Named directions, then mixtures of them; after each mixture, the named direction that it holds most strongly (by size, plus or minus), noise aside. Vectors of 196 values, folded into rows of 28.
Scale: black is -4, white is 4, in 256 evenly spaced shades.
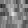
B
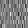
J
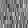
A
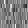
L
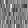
L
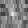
B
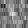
B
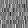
J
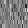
J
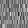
J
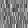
L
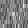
A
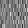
J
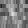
B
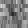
B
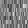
A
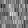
B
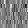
L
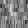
B
